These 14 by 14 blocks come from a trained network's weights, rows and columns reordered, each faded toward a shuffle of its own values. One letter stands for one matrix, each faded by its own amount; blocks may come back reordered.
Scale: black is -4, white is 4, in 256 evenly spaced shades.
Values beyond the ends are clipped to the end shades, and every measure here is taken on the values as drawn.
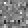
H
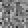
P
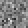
P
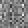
H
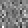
H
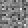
P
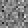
H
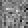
P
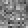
H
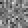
P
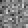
P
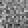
P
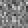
H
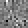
H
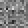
H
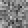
P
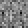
H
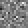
H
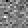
H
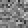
H
